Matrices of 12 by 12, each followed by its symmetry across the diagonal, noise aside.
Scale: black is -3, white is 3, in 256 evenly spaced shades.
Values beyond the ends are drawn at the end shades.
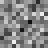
symmetric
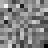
symmetric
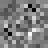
symmetric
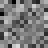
symmetric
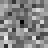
neither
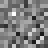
symmetric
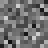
symmetric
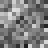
symmetric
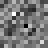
symmetric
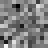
neither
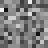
neither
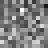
neither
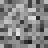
symmetric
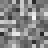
symmetric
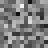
neither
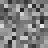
neither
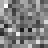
neither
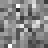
neither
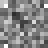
symmetric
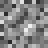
symmetric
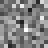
neither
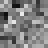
symmetric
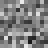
neither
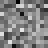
neither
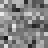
neither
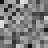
symmetric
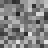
neither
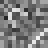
symmetric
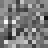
neither
